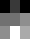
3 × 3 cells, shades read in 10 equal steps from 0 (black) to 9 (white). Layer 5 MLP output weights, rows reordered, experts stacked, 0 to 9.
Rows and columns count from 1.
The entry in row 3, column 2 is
9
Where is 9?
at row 3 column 2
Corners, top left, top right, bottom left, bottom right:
0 0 5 6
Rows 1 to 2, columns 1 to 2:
0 2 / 4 4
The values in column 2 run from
2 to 9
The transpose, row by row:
0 4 5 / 2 4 9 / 0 5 6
